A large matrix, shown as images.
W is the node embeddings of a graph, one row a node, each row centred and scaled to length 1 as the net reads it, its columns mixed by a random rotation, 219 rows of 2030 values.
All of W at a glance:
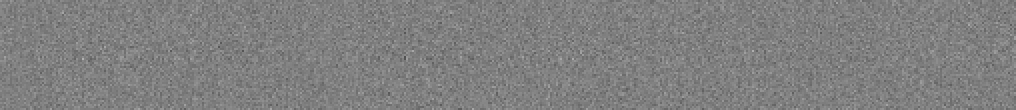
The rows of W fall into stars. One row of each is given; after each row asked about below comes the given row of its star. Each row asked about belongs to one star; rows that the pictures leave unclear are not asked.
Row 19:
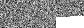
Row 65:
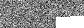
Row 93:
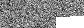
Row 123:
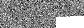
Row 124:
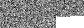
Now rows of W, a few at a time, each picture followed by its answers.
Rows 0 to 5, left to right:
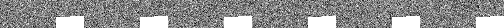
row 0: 93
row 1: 19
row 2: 65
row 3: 65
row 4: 93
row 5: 65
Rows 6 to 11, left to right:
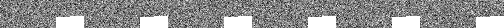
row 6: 124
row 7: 124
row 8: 65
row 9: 19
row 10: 93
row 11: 123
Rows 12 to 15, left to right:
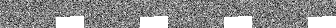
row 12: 65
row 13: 19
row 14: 123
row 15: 123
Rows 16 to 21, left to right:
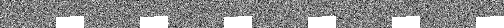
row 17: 65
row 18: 123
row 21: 19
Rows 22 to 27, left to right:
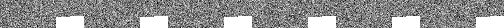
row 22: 19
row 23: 65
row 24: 93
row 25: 19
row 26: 93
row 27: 19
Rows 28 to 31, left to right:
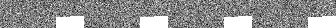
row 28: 65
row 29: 123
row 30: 123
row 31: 124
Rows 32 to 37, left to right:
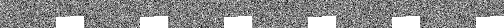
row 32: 123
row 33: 93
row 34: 93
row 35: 124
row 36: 93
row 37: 19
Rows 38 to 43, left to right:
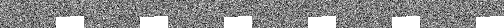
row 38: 123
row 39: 19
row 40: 19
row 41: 124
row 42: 123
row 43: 19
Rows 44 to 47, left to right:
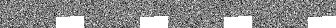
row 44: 93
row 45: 93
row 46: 65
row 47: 93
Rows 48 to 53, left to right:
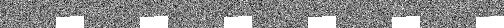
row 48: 124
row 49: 65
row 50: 124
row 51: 93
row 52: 93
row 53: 19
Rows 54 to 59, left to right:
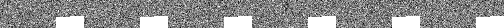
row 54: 93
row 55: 19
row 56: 65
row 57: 124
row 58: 65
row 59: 65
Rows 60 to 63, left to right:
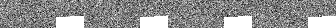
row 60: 123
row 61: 124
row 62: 124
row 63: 19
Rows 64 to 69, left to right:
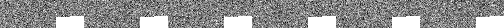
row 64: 65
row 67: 123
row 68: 93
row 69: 124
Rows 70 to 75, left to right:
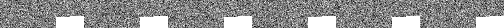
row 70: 19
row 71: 123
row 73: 123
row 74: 19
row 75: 124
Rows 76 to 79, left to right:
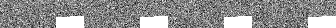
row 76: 123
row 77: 65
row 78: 65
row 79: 93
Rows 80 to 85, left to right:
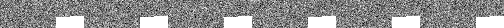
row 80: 19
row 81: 124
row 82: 19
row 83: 19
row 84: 65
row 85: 124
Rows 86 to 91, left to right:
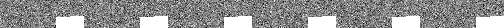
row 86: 65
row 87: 124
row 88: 93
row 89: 19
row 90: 65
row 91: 124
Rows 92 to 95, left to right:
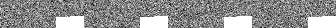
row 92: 123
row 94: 93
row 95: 123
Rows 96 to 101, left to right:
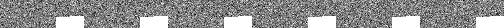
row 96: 123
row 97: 124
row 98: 124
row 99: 123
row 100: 93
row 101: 19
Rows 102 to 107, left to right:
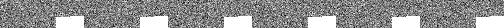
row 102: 93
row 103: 19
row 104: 19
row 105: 93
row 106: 65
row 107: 65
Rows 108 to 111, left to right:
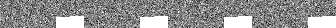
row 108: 124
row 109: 19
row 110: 19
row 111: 123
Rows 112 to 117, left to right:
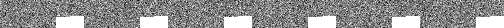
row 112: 93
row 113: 65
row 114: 65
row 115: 65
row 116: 65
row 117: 124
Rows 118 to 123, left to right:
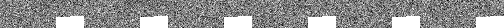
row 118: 65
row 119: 65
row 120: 19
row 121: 65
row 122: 65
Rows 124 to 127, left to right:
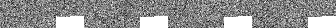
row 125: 65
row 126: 93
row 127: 93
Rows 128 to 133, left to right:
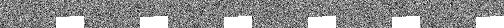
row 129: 123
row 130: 65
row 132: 123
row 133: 93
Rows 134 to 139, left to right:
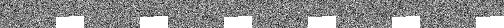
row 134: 93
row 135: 123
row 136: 19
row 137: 19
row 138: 124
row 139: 65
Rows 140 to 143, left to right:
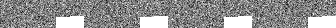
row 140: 19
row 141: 123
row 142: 19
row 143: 124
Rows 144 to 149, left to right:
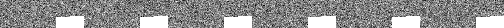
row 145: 124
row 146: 19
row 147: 93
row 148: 93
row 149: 124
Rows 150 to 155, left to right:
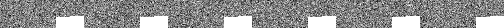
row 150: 124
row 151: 65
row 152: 65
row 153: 19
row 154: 123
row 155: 93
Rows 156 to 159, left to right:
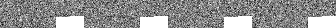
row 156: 123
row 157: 19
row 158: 19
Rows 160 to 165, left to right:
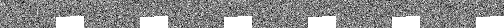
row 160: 123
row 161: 65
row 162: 19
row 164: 124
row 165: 123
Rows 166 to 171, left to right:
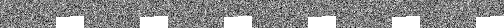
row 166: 19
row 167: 19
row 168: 124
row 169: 19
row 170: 19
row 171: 19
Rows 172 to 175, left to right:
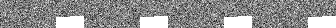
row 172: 19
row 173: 93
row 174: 93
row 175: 123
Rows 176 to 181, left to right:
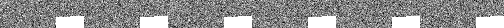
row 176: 123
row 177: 124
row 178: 123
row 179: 124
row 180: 124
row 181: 65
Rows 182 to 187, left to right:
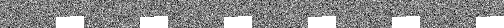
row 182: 123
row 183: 19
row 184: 93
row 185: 93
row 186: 93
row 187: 123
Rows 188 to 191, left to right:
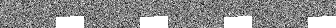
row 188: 123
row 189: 93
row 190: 124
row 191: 93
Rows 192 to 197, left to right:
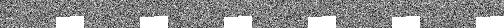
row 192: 124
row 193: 65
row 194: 93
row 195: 19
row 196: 19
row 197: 123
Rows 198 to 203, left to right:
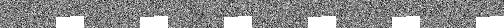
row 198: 19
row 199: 19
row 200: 123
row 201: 19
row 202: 124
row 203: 124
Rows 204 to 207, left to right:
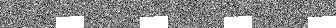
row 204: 19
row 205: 93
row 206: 123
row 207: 65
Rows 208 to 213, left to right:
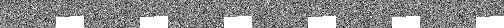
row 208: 19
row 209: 93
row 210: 93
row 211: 93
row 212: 123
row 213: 19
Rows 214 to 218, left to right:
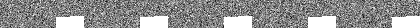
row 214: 19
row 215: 124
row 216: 123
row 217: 19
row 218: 123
